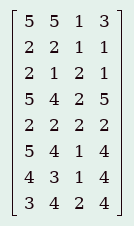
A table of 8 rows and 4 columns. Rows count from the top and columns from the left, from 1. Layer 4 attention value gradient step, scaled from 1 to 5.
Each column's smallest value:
2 1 1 1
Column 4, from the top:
3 1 1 5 2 4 4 4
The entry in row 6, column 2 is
4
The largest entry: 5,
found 5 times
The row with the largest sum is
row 4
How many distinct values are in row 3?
2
